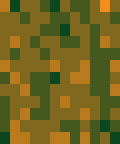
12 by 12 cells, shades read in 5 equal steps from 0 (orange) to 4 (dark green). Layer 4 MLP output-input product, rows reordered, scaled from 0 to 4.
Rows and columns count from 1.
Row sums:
28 29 29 26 29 22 28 26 27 26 30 25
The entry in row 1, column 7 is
2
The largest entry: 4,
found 7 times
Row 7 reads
3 1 2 3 3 4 2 1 1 3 3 2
